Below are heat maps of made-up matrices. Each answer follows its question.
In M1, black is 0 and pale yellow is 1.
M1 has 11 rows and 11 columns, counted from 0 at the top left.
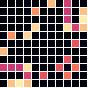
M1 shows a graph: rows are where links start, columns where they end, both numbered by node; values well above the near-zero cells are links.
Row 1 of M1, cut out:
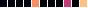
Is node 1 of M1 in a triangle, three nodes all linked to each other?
no
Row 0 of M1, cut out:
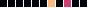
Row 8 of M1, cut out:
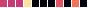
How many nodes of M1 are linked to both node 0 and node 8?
0
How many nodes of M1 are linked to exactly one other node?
3
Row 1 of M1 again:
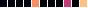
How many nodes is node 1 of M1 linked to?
3
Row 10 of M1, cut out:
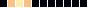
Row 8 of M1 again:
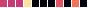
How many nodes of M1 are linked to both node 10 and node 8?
3
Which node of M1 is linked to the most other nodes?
node 8
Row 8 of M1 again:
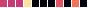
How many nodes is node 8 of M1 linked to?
6
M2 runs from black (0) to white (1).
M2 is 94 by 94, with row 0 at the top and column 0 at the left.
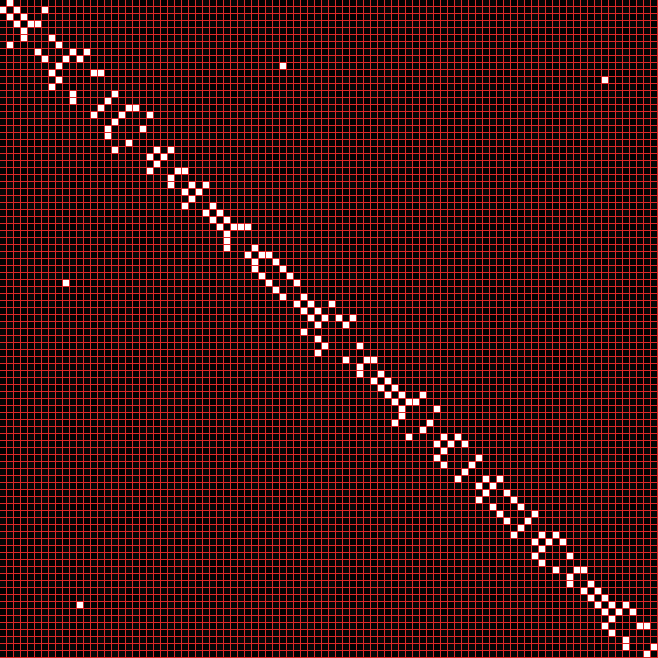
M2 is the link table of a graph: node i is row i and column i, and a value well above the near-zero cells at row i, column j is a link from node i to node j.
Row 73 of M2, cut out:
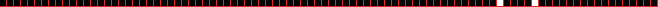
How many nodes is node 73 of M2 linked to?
2
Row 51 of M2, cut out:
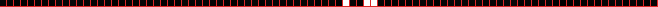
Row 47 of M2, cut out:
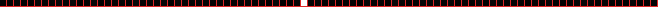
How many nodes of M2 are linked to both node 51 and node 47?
0
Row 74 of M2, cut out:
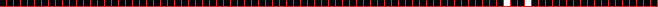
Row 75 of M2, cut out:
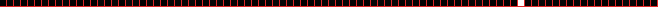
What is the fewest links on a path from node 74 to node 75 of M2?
1
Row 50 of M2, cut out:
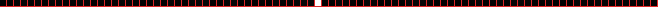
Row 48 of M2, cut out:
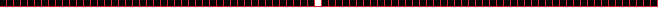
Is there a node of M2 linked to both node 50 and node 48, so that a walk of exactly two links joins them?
yes
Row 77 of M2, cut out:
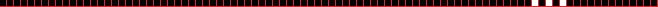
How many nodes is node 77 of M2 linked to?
3
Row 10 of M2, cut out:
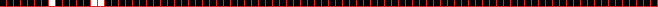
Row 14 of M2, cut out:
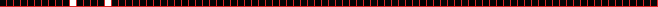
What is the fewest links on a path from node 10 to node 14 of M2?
1
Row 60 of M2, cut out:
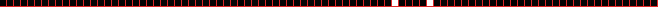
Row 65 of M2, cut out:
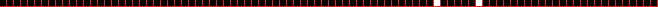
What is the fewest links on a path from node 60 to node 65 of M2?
5
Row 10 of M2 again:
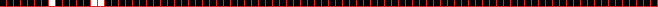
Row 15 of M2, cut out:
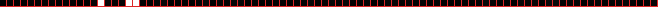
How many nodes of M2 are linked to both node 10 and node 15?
1
